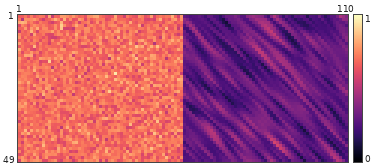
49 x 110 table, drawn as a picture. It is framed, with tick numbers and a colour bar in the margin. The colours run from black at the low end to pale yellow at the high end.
The table splits into one row of 2 panels. Panel 1,1: high, fine-grained. Panel 1,2: low, slanting down to the right.
